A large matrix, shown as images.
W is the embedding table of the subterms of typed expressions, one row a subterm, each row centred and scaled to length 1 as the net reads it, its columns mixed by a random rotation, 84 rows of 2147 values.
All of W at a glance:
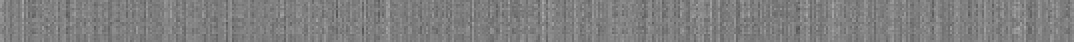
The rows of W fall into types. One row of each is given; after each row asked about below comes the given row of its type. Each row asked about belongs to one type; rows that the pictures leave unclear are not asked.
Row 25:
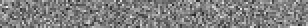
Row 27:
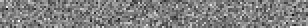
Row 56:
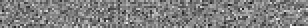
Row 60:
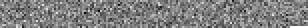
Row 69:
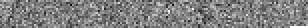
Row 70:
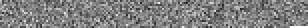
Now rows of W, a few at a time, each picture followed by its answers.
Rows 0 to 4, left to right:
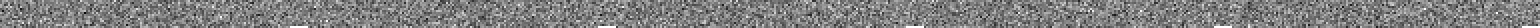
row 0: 25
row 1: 27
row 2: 25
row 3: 69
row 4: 69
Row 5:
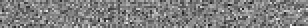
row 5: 56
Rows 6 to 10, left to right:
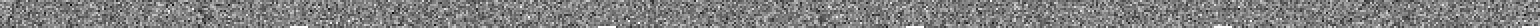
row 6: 69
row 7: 25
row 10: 27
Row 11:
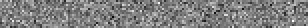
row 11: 70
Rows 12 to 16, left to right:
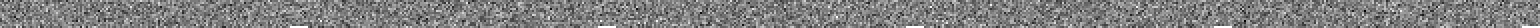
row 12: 60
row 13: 27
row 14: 25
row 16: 69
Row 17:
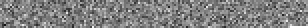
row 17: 27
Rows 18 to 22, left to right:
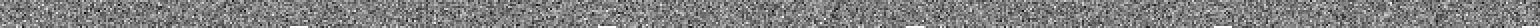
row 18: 60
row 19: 56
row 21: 60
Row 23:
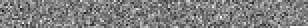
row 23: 25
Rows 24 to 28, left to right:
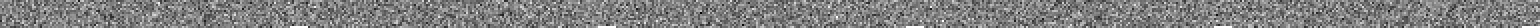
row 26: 25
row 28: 60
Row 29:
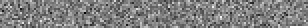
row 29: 25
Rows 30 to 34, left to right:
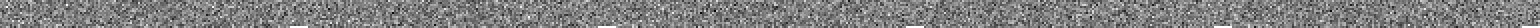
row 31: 25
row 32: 60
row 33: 69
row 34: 60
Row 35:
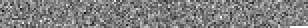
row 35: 25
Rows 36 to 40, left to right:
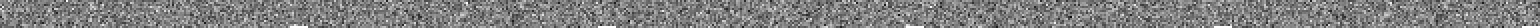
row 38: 56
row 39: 69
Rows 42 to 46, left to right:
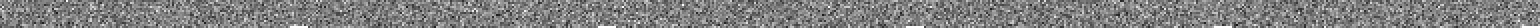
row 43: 69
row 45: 25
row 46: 27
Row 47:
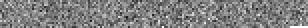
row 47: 27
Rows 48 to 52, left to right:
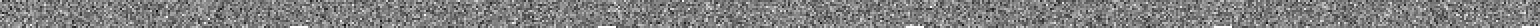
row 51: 27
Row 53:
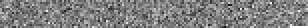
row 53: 56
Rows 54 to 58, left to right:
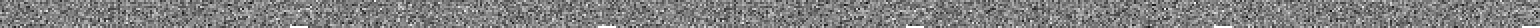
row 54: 56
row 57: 56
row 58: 60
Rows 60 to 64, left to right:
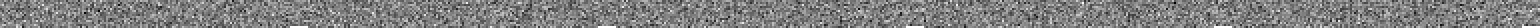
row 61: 70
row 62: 56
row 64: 56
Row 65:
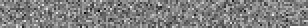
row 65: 60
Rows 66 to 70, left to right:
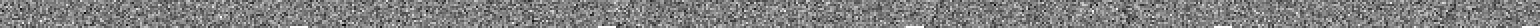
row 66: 25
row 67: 56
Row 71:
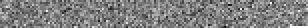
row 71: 56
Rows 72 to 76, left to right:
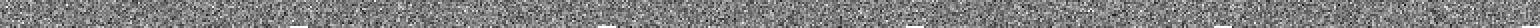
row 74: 27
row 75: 69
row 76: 25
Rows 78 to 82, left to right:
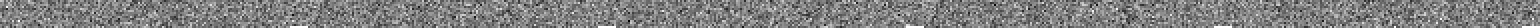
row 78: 27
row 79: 69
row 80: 56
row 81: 69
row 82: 27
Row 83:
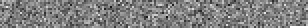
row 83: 69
